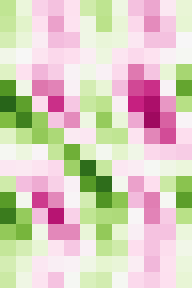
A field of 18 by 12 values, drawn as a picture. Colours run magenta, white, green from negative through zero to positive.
Average level on the scale: 50%. Odd rows or columns: none. Ninth with the lowest average: middle right. Stripes: upright, repeating 2 times.
